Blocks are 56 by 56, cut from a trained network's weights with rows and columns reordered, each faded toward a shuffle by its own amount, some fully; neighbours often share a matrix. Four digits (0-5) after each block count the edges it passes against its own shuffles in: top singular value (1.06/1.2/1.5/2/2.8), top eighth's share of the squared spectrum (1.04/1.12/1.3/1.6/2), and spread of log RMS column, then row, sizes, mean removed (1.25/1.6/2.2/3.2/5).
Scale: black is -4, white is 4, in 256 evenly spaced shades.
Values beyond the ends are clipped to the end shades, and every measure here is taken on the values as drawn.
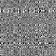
4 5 3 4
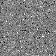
2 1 1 0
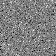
0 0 0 0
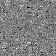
1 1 0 1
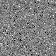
0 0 0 0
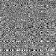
4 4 2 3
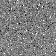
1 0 0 0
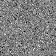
0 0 0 0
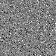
0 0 0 0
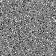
1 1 0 0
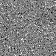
0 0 0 0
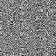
3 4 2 2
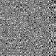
4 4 2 2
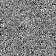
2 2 1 0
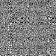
3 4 2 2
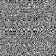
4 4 1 2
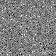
1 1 0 0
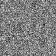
2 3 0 0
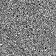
1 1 0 0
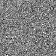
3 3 1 0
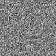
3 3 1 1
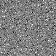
2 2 1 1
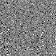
3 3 1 1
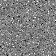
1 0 0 0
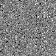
2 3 1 1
